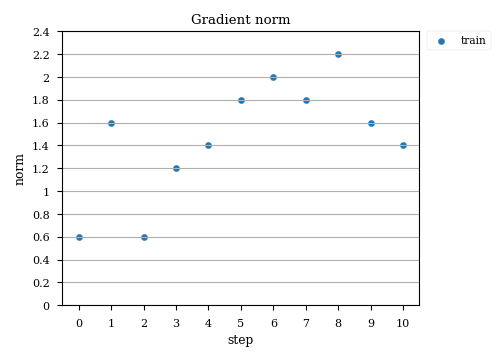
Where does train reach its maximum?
8
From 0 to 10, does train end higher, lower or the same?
higher
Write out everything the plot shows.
Title: Gradient norm
x-axis: step, ticks 0 1 2 3 4 5 6 7 8 9 10
y-axis: norm, ticks 0 0.2 0.4 0.6 0.8 1 1.2 1.4 1.6 1.8 2 2.2 2.4
Legend: train
Values:
train: 0.6 1.6 0.6 1.2 1.4 1.8 2 1.8 2.2 1.6 1.4
